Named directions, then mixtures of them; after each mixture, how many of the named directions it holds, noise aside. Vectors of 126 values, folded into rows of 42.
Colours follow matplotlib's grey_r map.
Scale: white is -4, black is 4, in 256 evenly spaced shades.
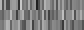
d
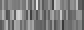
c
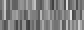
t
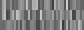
two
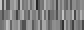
one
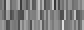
three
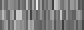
one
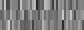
two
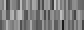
three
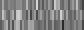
one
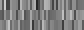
two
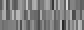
two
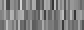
three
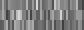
one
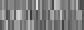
one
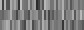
one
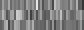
one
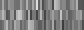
one
